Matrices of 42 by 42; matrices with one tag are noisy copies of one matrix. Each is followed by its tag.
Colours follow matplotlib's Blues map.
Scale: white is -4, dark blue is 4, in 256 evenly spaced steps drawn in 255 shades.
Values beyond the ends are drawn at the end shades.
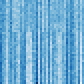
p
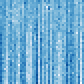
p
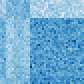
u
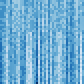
p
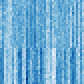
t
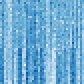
t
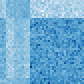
u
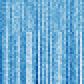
p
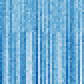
p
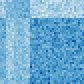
u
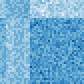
u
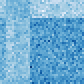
u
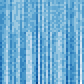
p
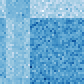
u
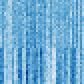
t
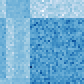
u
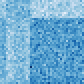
u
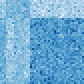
u
